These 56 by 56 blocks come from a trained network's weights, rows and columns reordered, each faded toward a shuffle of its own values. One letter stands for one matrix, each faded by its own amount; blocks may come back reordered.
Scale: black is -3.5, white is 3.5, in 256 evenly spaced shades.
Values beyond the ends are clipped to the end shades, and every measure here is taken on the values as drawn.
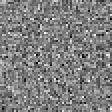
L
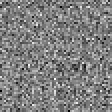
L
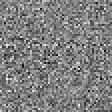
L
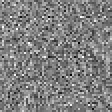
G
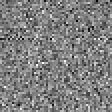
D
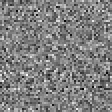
L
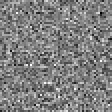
L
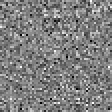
G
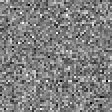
D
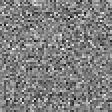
L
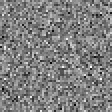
D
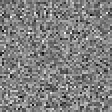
L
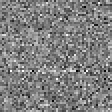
D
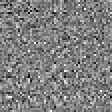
G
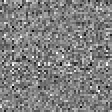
G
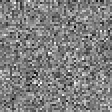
G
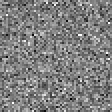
G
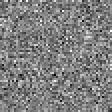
L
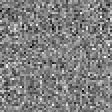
L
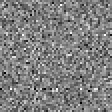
D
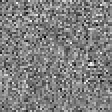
L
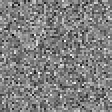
D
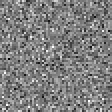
D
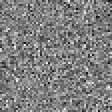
D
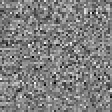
L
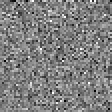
D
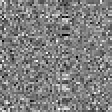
G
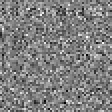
L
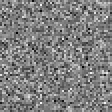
D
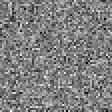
D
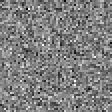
D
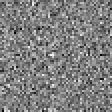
L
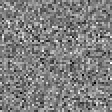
L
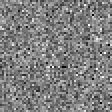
D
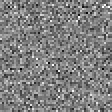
G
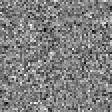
D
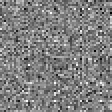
G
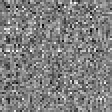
G
